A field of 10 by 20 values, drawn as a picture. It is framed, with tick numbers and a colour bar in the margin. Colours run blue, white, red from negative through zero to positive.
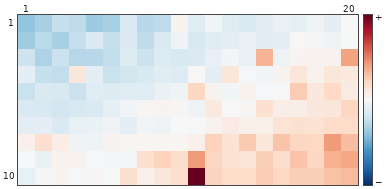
The top left is the ninth with the lowest average. Overall the values sit about 50% of the way up the scale. The field climbs toward the bottom right. The bottom middle is the roughest part. There are no regular stripes.
